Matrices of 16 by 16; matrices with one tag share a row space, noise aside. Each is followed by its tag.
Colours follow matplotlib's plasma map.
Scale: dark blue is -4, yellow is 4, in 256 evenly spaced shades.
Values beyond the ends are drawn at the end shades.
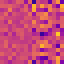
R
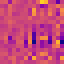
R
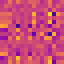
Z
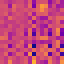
R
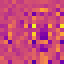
R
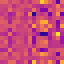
R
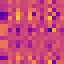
Z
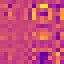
R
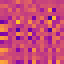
Z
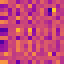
Z
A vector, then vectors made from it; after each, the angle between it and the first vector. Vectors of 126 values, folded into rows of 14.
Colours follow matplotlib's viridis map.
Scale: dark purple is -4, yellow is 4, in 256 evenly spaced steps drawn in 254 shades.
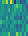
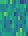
partly aligned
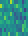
partly aligned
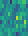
partly opposed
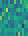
partly opposed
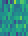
nearly opposite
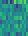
nearly opposite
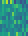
nearly parallel
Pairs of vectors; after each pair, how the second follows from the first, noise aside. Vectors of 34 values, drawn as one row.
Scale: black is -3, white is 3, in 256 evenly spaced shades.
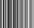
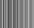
shrunk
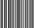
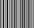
negated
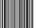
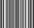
negated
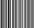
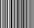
negated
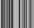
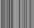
shrunk
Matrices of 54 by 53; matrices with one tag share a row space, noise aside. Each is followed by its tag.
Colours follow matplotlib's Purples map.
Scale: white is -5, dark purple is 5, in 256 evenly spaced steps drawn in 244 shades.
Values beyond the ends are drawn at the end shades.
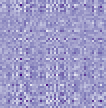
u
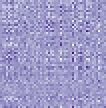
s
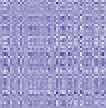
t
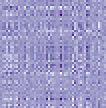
s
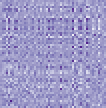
s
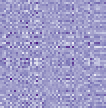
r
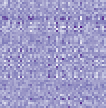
t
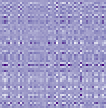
t
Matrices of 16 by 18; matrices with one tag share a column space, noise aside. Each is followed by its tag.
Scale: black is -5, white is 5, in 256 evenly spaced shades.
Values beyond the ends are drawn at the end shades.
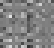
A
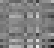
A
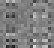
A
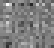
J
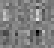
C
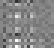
A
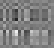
C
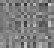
J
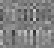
C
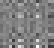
A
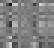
J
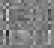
C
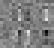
C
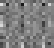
J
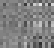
J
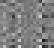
A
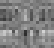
C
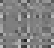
A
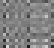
A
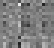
J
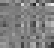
J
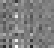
A
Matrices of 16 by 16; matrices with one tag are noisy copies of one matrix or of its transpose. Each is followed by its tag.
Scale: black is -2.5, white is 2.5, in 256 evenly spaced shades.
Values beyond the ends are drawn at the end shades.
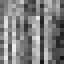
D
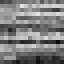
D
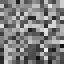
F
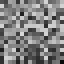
F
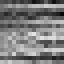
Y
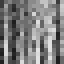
Y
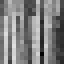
D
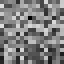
F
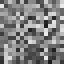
F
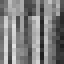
D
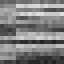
D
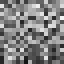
F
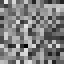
F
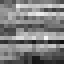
D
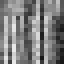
D
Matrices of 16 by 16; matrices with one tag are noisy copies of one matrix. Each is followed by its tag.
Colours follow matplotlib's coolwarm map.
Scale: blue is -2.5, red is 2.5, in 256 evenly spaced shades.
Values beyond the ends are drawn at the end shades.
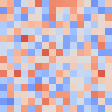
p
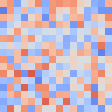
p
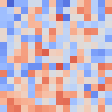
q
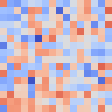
q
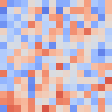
q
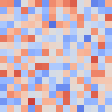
p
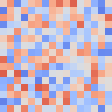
p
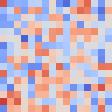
q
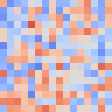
q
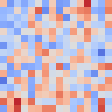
q
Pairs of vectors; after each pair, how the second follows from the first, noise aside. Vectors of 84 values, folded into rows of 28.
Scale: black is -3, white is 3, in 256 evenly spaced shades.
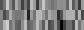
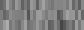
shrunk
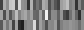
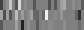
partly zeroed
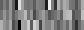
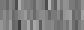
shrunk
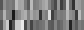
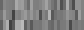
shrunk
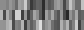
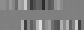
partly zeroed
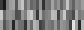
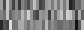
shuffled
